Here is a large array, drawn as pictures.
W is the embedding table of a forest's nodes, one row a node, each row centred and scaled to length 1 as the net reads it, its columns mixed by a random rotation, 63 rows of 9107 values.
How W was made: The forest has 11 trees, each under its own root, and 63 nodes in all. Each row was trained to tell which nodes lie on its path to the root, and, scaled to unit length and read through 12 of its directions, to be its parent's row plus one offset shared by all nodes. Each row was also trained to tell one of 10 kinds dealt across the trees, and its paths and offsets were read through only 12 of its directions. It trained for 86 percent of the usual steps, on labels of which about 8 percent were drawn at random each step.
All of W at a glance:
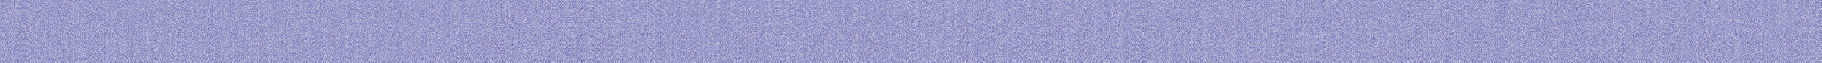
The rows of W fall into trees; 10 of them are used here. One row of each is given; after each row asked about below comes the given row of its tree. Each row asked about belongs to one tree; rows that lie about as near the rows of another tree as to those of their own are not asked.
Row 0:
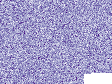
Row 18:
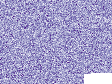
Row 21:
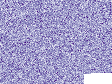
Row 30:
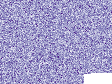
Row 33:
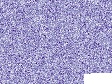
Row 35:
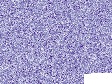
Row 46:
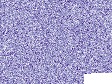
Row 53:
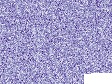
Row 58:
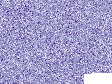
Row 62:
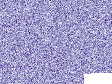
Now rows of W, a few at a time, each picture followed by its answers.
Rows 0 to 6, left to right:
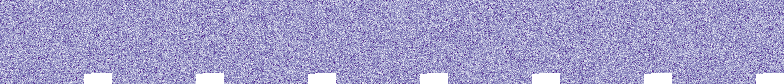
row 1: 62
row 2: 21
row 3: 33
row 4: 21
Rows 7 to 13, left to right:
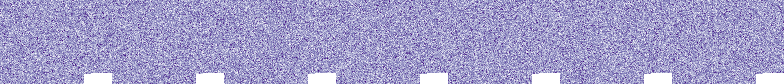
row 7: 62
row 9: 30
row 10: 35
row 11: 46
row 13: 21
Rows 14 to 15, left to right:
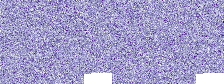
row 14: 58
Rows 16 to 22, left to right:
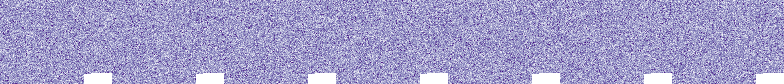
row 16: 46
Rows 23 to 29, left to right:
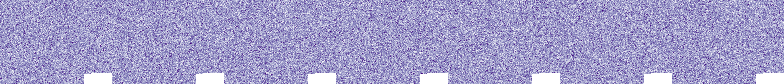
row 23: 58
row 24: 30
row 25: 33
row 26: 46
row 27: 62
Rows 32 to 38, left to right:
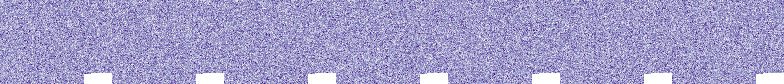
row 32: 35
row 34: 33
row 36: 46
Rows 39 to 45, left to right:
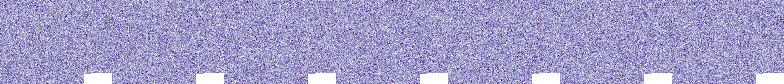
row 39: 62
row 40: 53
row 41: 0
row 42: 58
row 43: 58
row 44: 62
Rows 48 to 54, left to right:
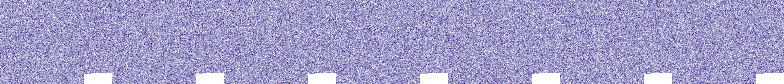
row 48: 53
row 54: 0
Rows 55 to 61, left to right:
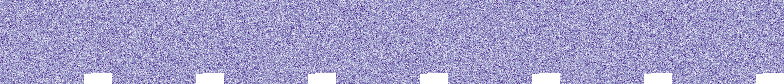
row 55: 21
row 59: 46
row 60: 62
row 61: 62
